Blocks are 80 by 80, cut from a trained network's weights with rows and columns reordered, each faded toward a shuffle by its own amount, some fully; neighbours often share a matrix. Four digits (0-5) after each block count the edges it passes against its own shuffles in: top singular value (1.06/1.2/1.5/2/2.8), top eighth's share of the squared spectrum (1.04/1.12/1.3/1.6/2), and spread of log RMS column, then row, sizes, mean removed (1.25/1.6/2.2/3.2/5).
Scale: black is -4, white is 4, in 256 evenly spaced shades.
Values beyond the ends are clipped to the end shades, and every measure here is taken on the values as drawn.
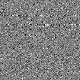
3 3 0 2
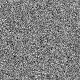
0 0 0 0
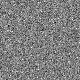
0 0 0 0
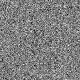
1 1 0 0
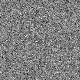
0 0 0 0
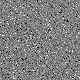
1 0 0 0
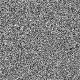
0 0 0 0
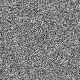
1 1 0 0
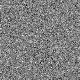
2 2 1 1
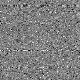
3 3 0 2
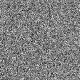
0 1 0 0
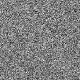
2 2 1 1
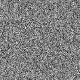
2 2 1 1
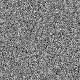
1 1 0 0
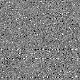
3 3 1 2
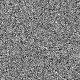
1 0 0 0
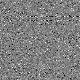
3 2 0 2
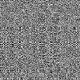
4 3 2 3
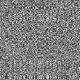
4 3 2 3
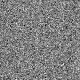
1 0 0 0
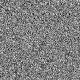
3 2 0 1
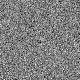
1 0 0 0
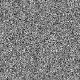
3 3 1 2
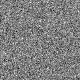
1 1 0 0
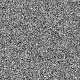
0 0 0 0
